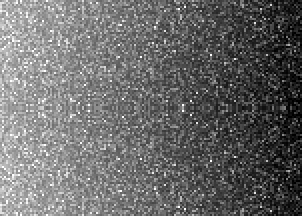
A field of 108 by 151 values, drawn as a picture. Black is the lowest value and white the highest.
Stripes: none. Grain: fine. Mirror symmetry: top to bottom. Odd rows or columns: none. Slope: up to the left. Histogram: bell-shaped.
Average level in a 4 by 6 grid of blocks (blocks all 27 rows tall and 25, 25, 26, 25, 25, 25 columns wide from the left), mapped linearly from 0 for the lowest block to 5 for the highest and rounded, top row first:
5 4 3 2 1 0 | 5 4 3 2 1 0 | 5 4 3 2 1 0 | 5 4 3 2 1 0
